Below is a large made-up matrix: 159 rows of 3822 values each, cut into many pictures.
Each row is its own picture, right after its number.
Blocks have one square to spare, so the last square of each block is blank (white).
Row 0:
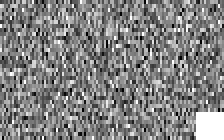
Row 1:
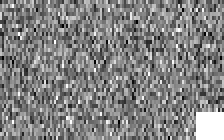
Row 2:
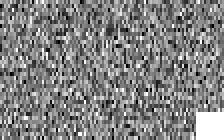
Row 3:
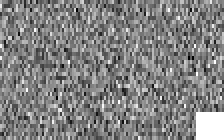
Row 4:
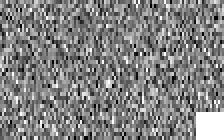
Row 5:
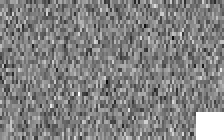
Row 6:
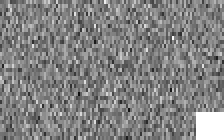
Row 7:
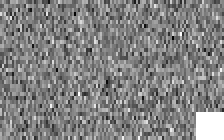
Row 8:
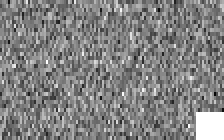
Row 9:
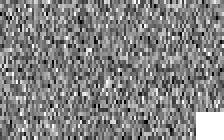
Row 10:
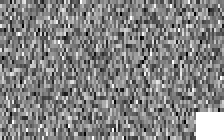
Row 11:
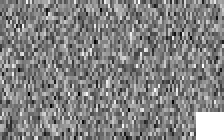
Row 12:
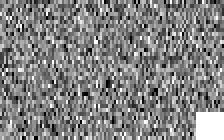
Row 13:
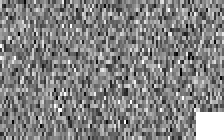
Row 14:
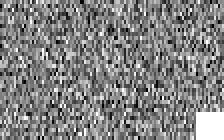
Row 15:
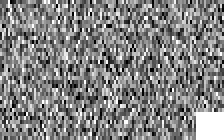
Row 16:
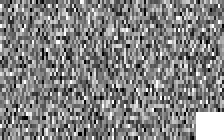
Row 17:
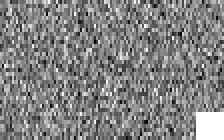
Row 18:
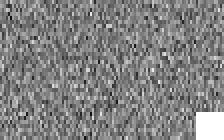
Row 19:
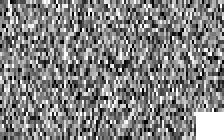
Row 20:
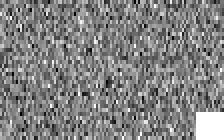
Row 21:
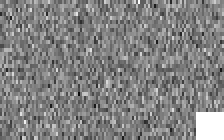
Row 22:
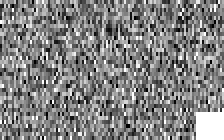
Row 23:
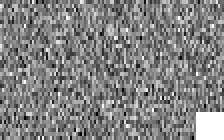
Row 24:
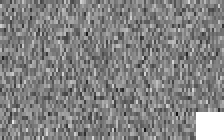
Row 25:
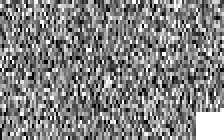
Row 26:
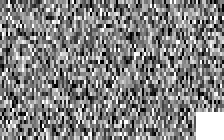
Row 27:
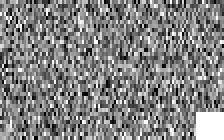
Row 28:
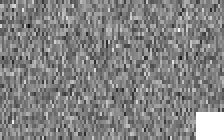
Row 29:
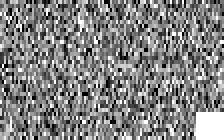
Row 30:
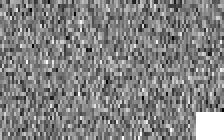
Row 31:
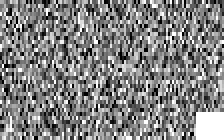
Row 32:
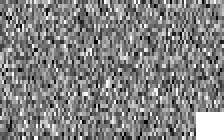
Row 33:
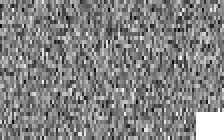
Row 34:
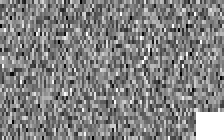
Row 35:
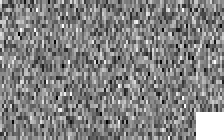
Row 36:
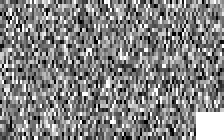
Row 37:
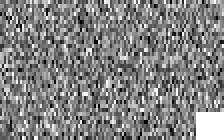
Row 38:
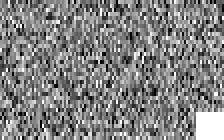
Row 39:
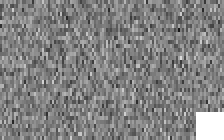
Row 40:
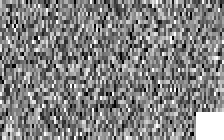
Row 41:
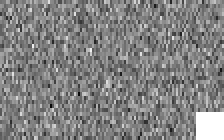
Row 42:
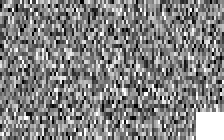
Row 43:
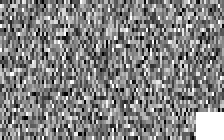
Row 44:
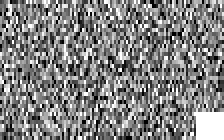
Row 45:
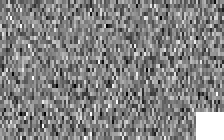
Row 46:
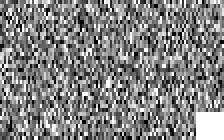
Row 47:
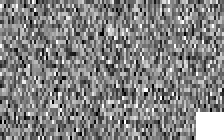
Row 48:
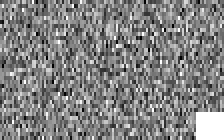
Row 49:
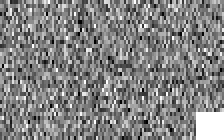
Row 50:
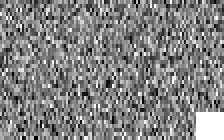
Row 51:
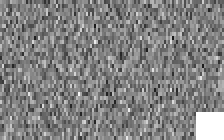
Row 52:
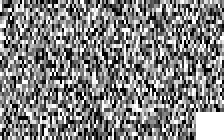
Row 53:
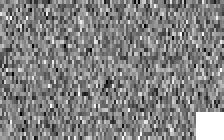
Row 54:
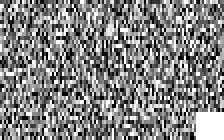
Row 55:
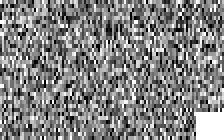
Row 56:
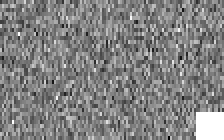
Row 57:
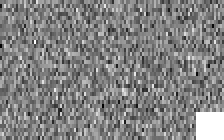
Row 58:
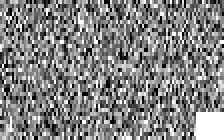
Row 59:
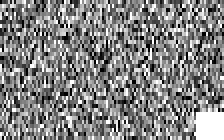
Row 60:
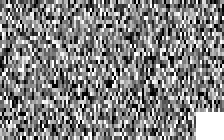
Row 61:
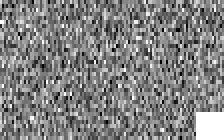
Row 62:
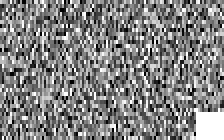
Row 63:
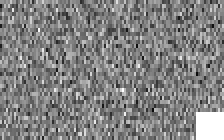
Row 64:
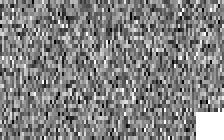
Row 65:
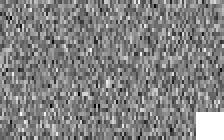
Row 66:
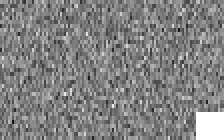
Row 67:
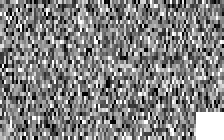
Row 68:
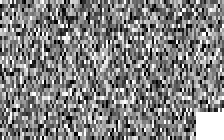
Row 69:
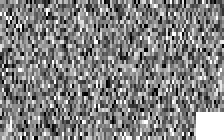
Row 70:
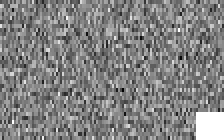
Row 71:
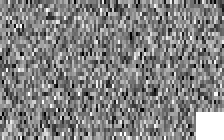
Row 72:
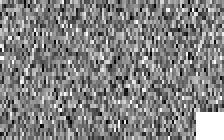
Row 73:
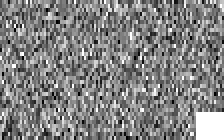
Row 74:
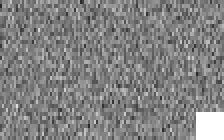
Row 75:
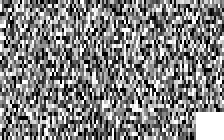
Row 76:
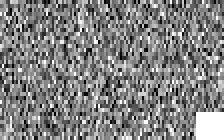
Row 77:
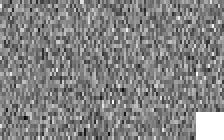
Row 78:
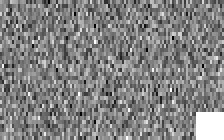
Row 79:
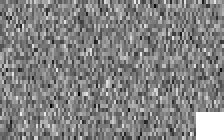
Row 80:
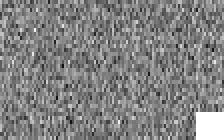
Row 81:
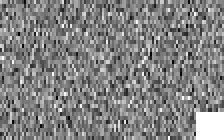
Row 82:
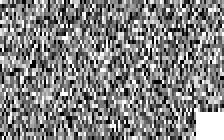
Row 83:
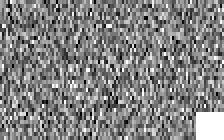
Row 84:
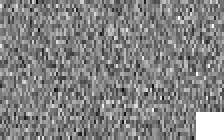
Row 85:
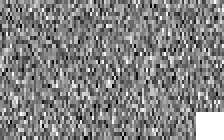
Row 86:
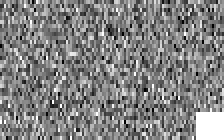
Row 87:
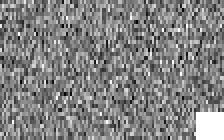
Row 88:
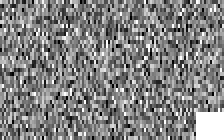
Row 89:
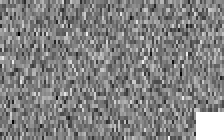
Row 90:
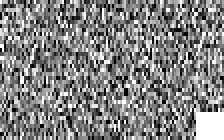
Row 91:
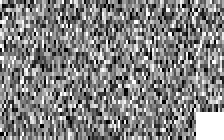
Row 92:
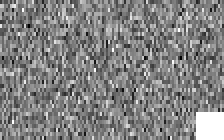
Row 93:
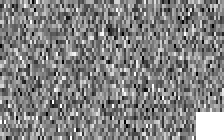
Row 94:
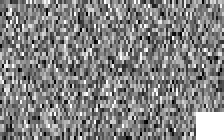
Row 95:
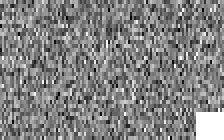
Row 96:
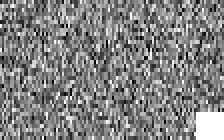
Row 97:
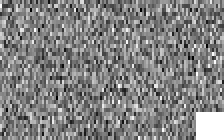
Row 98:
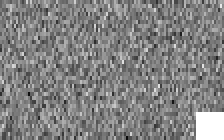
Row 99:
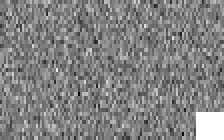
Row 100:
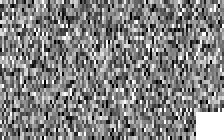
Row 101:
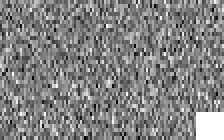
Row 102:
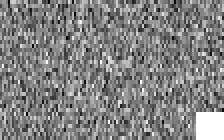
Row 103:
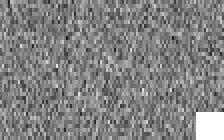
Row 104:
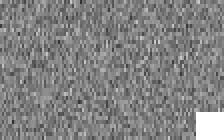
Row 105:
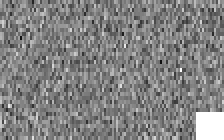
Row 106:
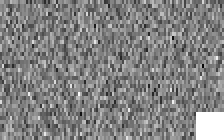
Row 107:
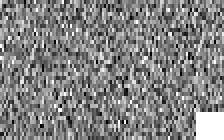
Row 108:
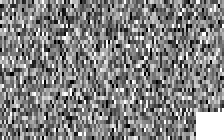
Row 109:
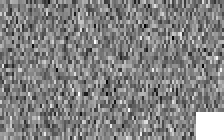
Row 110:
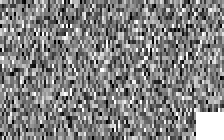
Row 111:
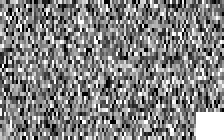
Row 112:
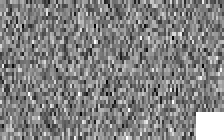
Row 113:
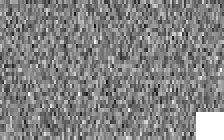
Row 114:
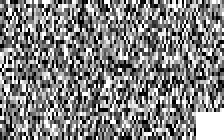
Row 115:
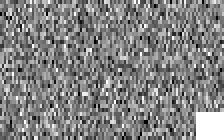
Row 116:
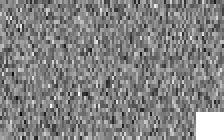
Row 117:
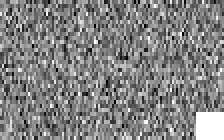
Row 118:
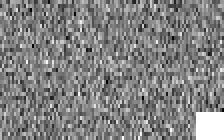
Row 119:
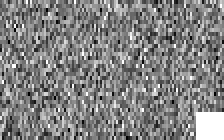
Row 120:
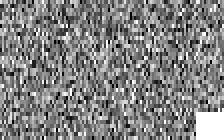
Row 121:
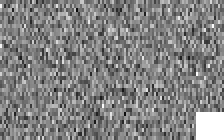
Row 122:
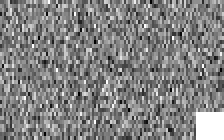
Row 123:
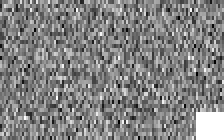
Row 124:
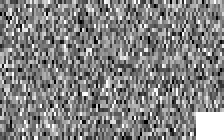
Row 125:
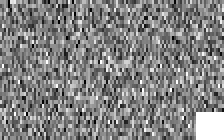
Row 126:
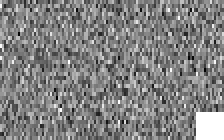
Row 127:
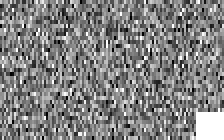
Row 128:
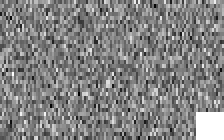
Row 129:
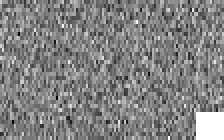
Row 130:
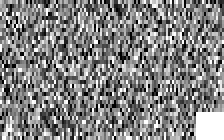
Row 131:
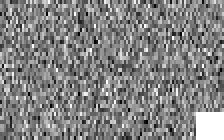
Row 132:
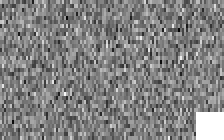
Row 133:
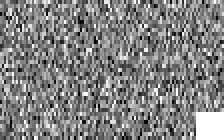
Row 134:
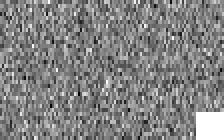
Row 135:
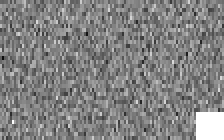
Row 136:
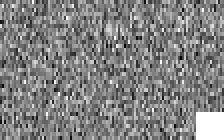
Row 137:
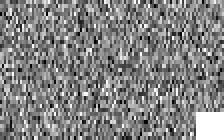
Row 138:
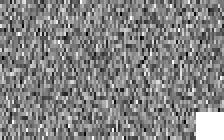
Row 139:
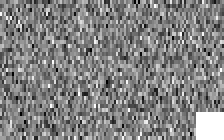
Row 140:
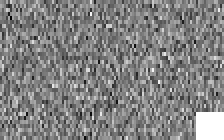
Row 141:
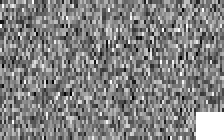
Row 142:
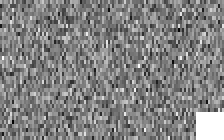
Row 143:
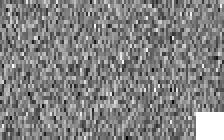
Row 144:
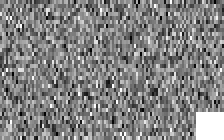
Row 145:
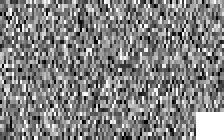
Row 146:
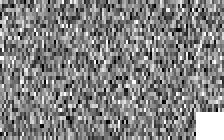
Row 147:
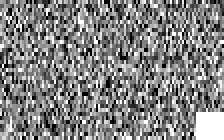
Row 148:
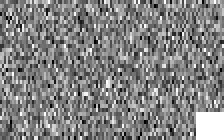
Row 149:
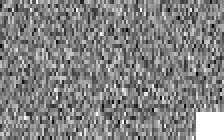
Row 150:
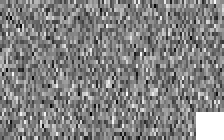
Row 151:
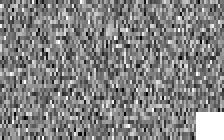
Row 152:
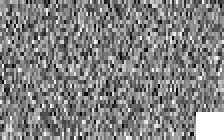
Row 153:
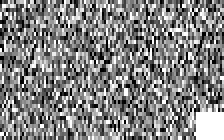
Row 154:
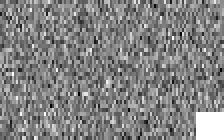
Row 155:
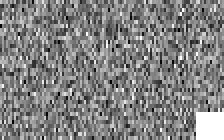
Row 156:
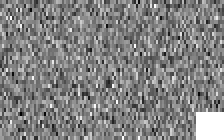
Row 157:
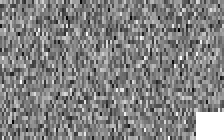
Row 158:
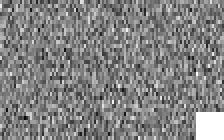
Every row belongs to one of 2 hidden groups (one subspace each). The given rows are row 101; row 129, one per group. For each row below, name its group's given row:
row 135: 129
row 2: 129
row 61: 129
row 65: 101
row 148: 101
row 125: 101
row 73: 101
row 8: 101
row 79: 101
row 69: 101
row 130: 101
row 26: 101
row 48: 129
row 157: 129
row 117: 101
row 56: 129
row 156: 101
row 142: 129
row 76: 101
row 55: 129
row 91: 129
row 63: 129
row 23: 129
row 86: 129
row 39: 129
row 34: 129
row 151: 129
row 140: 101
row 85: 101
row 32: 101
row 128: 101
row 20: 101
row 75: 129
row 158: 129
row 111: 101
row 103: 101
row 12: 101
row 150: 101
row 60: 101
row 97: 129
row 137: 101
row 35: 129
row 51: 101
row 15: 101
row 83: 101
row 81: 129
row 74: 129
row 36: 101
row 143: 101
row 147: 101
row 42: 129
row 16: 129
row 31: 101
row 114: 101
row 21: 101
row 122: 101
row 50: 101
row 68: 129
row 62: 129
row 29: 101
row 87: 129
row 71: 101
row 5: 101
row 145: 101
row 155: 129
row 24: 129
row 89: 129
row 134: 101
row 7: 101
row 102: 101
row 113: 101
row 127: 129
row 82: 129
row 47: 129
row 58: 101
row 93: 129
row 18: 101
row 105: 129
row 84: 129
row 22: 129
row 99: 101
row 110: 129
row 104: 129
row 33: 129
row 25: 101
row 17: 101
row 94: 101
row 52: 129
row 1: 129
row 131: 101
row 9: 101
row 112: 101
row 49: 101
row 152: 101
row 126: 129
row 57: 129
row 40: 101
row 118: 101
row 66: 129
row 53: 101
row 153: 129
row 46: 101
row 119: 101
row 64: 129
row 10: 129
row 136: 129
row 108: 129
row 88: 129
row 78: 101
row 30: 101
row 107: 129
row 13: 129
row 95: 129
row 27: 101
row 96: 129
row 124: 101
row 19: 101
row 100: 129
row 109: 101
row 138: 129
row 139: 101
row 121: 129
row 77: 129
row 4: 101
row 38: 101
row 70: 129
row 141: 129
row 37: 101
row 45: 101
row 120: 129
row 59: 129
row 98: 101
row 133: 101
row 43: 129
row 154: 101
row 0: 129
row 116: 101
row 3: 129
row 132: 129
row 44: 101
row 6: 101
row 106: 101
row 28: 129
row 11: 101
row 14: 129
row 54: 129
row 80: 129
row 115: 101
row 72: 129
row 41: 101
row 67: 101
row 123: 129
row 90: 129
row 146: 129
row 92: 129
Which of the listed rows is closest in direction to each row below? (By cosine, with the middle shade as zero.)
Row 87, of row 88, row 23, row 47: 23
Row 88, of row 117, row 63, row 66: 66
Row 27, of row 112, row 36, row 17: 112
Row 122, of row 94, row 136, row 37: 94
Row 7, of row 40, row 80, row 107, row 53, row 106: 53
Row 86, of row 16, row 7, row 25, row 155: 155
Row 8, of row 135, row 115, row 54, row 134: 115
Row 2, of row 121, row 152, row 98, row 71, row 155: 155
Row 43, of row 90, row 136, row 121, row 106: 136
